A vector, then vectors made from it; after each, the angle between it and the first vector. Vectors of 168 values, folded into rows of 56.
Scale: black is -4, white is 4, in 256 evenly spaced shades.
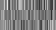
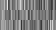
nearly parallel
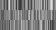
nearly opposite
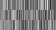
partly aligned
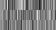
partly aligned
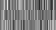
nearly parallel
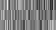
nearly parallel
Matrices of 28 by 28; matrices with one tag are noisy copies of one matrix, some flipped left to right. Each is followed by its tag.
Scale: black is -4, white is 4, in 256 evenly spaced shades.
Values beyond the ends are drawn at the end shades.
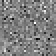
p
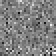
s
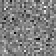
p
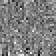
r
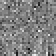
r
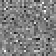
p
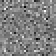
p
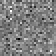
p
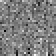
r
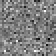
p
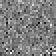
s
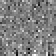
r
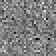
p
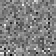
s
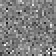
s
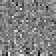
r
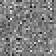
p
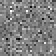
p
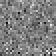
s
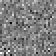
s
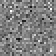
p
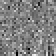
r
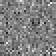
s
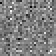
p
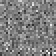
s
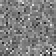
s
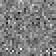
s
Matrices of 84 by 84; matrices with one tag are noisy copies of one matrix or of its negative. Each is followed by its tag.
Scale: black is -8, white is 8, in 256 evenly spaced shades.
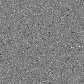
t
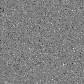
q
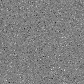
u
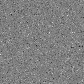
t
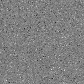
u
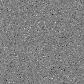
u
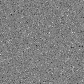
t
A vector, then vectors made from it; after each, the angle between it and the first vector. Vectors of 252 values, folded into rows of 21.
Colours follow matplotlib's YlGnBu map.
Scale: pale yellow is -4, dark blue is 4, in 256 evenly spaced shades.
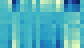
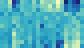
nearly parallel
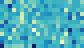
orthogonal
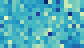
partly opposed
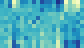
nearly opposite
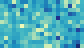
partly opposed
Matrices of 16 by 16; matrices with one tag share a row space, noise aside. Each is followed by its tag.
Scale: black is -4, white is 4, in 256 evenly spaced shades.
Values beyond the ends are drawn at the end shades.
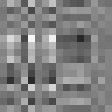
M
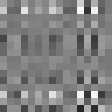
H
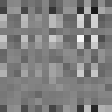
H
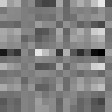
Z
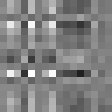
M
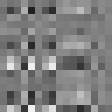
M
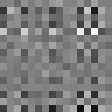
H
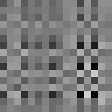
H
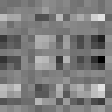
Z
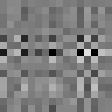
H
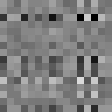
H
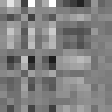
M
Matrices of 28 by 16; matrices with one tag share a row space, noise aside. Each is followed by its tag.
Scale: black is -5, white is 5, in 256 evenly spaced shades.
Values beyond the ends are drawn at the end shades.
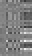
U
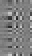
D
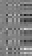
U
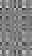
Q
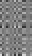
Q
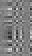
D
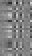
D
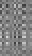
Q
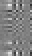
D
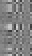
D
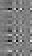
D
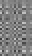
Q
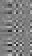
D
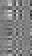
D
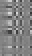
D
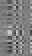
D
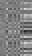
U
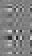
D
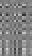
Q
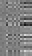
U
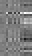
U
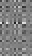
Q
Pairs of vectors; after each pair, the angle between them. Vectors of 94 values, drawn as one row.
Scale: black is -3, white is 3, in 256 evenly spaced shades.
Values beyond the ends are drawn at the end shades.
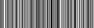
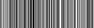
partly aligned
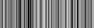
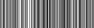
nearly opposite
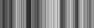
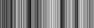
nearly parallel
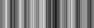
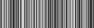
partly aligned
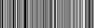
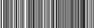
nearly opposite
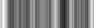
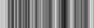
nearly parallel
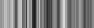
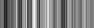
nearly opposite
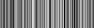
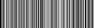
orthogonal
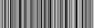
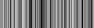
partly aligned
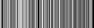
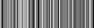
nearly parallel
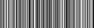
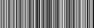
nearly parallel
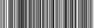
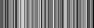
nearly opposite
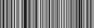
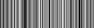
nearly parallel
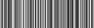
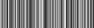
orthogonal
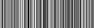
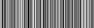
nearly parallel
